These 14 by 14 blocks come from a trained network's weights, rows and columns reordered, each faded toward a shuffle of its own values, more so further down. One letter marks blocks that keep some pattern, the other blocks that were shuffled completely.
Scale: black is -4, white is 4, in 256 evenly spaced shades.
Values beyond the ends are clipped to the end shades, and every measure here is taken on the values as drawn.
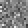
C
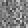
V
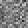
V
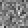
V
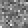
C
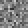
V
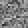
C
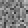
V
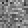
V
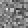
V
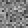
C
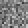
V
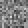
C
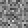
C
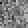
C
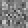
V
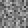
V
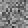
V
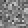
C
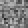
V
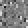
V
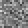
V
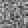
C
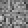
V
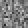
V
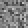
C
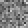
C
